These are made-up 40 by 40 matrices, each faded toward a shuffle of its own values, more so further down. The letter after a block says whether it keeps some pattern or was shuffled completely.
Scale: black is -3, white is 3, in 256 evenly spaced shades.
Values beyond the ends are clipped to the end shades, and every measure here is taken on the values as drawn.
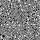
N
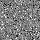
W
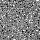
W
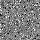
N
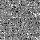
N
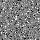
W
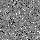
W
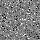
W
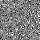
N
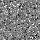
N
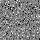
N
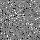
N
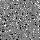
N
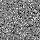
N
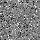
N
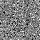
N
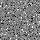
N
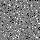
W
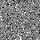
W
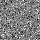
W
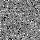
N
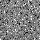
N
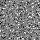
N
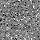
N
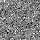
N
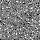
W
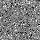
W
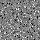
W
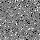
W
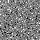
W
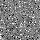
W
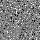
W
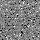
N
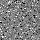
W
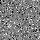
W
